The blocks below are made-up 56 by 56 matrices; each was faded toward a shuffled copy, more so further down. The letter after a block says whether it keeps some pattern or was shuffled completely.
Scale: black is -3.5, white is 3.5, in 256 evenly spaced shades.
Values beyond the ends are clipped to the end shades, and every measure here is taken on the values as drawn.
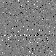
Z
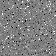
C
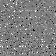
Z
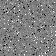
C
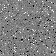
C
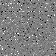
Z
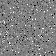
C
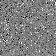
C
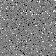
Z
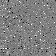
Z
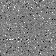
Z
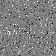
Z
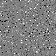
Z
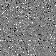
Z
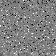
Z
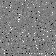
Z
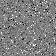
C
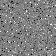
C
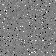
Z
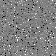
Z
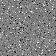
C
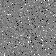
C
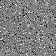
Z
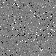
Z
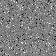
C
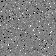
C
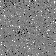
Z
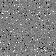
Z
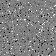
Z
